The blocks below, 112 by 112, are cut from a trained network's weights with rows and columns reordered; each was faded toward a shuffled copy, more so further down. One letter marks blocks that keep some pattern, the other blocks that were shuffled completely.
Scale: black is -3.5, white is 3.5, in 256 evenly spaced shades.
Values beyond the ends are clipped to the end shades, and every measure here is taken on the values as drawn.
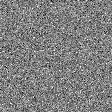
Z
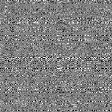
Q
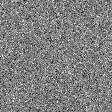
Z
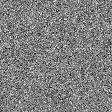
Z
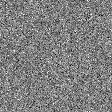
Z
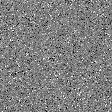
Z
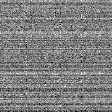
Q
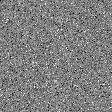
Z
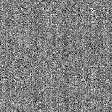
Q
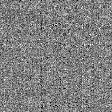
Q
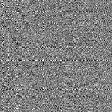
Q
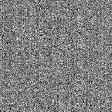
Q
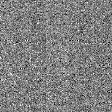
Q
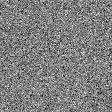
Z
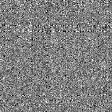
Q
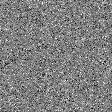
Z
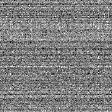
Q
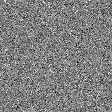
Z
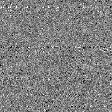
Q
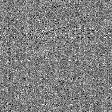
Q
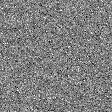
Z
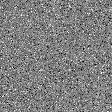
Z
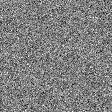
Z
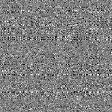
Q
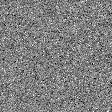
Z
